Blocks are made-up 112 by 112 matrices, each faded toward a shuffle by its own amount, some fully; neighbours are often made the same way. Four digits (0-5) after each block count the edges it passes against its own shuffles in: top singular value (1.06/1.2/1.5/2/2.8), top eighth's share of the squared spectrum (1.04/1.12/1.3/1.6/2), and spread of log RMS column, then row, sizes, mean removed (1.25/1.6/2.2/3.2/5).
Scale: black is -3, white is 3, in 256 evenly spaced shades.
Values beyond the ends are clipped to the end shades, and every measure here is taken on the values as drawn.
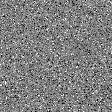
2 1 0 0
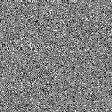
4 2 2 1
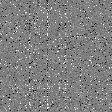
4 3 2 1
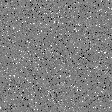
1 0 0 0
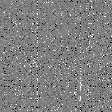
4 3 2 2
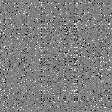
4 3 2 2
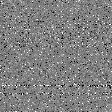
2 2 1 2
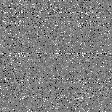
2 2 1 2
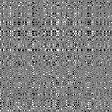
5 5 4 4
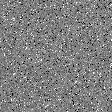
0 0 0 0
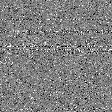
2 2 0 3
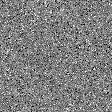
0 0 0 0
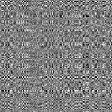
5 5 4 4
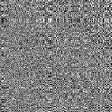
5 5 3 3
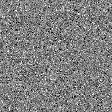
3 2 1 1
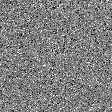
2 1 0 0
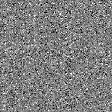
4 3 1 2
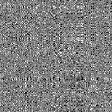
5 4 3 3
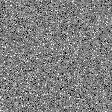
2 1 0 0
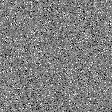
1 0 0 0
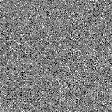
3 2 1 1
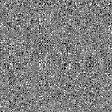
4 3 2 2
